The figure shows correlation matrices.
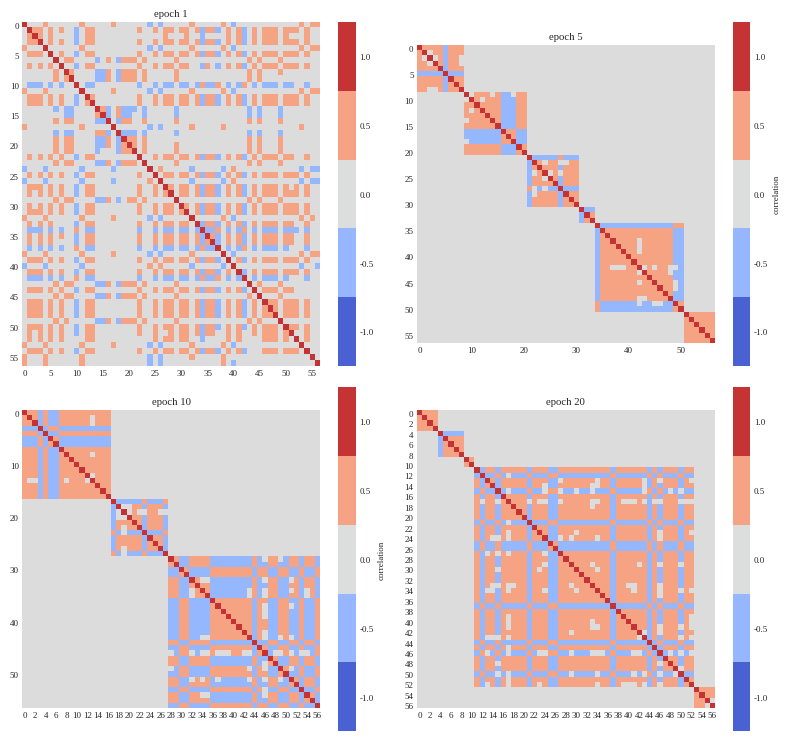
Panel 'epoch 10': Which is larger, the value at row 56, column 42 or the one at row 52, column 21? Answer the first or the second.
the first
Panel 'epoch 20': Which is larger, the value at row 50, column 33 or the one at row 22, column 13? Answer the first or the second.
the second
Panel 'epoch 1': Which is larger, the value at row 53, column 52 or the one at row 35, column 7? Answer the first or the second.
the second
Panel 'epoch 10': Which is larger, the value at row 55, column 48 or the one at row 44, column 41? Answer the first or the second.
the first
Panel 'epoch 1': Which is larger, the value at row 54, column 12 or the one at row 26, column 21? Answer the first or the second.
the first
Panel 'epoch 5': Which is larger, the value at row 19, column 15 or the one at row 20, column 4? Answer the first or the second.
the first
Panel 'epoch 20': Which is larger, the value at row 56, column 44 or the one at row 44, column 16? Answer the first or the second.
the first
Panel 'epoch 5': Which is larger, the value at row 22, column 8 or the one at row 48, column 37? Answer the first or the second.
the second
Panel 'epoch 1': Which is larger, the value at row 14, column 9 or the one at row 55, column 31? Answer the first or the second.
the second
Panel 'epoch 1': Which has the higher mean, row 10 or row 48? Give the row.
48
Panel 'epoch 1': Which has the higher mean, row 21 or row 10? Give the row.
21
